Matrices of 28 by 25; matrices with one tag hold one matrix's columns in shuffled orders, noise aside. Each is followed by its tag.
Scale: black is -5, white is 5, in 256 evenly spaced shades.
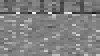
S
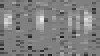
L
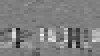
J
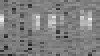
L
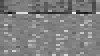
S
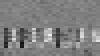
J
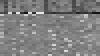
S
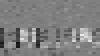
J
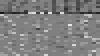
S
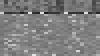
S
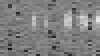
L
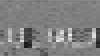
J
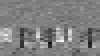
J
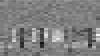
J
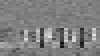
J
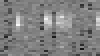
L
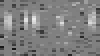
L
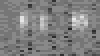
L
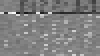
S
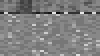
S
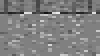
S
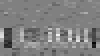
J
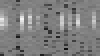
L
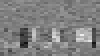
J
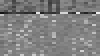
S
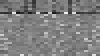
S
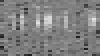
L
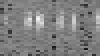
L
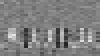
J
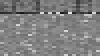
S
